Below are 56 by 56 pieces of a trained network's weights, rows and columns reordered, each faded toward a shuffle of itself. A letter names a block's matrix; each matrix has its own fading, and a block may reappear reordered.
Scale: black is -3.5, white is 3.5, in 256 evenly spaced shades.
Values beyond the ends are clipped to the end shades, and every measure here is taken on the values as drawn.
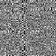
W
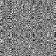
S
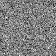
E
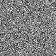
E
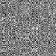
S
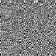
W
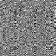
S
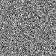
E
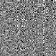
W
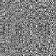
S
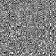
S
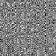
W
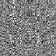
W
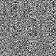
W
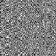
W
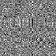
W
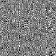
W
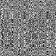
S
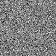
E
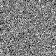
E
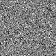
E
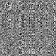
S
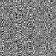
S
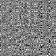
W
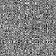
W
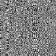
S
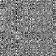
W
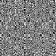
S
